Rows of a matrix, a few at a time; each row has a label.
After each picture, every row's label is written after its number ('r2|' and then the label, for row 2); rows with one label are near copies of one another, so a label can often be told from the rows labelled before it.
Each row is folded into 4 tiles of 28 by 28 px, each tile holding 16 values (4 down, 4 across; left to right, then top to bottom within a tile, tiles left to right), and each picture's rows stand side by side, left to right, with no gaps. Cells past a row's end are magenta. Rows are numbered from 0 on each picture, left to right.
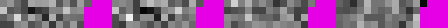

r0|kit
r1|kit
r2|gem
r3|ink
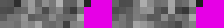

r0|ink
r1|ink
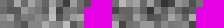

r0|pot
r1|gem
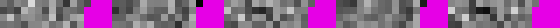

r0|pot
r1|ink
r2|kit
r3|ink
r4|kit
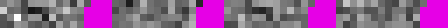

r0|kit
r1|ink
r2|kit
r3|gem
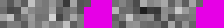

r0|pot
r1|kit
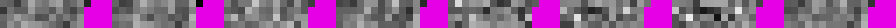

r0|ink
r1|ink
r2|pot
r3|ink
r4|gem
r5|kit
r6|kit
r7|ink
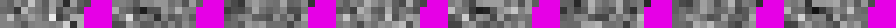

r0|pot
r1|kit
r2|ink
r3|pot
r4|kit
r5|ink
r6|ink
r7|kit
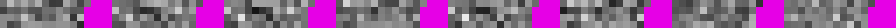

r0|gem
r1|kit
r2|kit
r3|gem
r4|kit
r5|gem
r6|ink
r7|pot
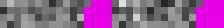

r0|gem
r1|gem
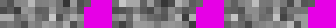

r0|pot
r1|gem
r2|pot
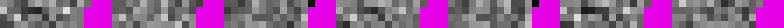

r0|kit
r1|pot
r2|ink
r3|kit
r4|ink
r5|kit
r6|gem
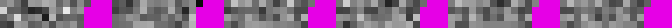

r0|kit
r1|ink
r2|gem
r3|gem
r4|gem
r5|gem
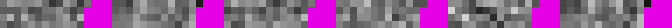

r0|gem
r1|ink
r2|gem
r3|pot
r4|kit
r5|ink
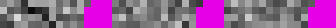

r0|kit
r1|pot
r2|gem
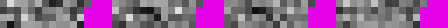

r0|gem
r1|kit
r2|kit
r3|gem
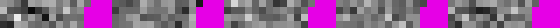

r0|kit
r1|ink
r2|gem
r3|pot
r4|kit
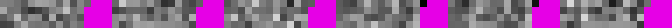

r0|kit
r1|gem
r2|pot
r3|ink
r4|ink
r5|gem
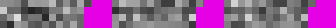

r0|kit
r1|gem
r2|gem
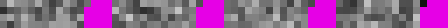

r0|gem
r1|kit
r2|pot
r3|ink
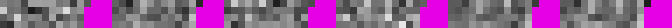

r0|kit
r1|ink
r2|gem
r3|pot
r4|ink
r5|ink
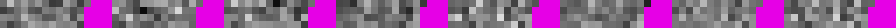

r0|gem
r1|kit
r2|gem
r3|ink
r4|pot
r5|ink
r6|pot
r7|pot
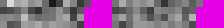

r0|gem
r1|gem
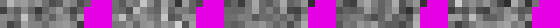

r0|gem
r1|pot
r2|ink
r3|ink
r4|gem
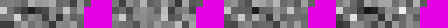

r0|kit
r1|pot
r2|kit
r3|kit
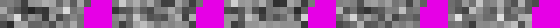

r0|kit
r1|gem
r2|gem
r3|kit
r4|pot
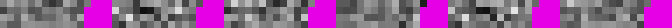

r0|gem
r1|kit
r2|gem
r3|ink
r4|kit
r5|gem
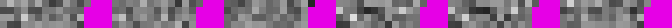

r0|gem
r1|pot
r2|ink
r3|kit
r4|kit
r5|gem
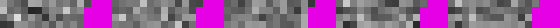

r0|kit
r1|pot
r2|ink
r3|gem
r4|gem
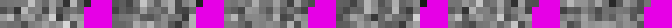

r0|pot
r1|ink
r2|pot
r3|ink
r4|pot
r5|gem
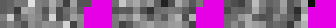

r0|pot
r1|gem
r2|ink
